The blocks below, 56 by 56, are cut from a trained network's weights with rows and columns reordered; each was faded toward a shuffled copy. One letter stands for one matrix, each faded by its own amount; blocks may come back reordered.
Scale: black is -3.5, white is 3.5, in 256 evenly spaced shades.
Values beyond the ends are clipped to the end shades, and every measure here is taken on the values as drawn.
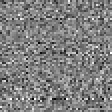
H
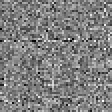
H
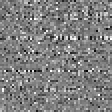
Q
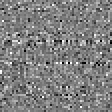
Q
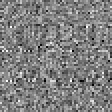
H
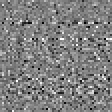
Q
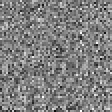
H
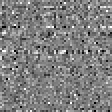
Q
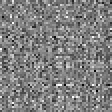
H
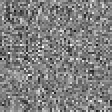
H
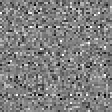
Q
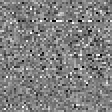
Q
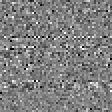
Q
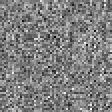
H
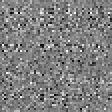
Q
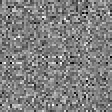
H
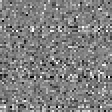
Q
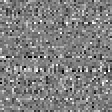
Q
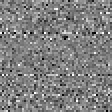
Q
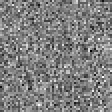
H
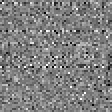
Q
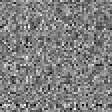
H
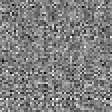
H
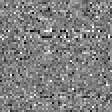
Q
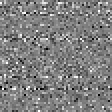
Q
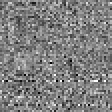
H
